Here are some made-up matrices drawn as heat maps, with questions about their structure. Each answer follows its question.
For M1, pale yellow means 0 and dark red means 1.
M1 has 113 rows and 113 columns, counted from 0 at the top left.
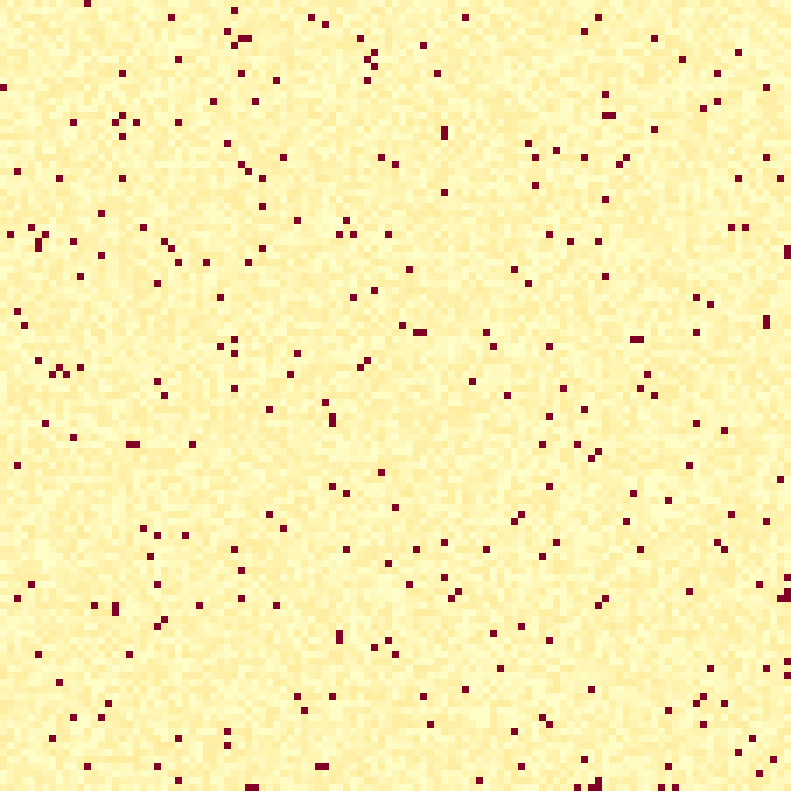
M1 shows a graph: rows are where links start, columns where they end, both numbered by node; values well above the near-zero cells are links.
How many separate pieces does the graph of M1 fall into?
3
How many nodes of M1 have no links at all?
0
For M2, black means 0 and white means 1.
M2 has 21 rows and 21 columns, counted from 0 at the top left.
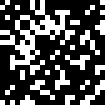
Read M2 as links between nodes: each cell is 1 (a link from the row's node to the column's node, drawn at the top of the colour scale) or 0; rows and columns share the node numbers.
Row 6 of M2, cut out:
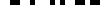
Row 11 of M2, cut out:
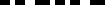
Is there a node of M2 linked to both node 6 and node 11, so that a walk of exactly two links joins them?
yes
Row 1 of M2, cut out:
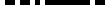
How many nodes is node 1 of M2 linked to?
5
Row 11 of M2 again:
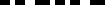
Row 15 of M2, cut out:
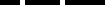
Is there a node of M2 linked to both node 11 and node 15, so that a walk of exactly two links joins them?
no
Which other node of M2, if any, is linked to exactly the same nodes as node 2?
node 16
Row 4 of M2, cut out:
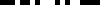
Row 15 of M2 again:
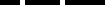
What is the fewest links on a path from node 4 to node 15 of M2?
1
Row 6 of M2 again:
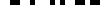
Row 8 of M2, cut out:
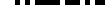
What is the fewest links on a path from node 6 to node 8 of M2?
1
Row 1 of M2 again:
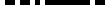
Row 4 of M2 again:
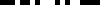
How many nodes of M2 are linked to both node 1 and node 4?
3
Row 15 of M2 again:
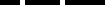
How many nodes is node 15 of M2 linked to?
2
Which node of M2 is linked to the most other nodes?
node 6
